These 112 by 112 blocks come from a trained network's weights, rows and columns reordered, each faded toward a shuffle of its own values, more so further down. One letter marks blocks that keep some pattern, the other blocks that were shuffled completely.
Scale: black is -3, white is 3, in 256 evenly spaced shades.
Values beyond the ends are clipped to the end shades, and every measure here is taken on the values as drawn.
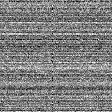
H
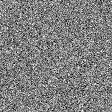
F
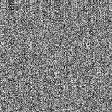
H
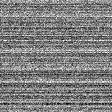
H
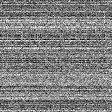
H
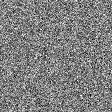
F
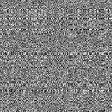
H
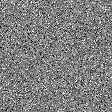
F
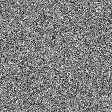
F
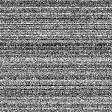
H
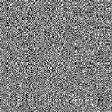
H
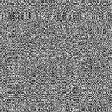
H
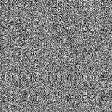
H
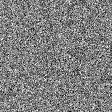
F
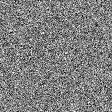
F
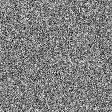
F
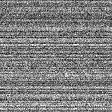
H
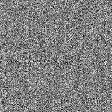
H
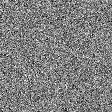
F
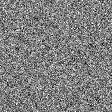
F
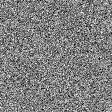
F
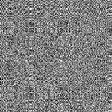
H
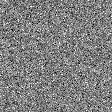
F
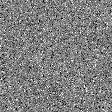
F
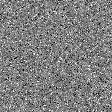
F
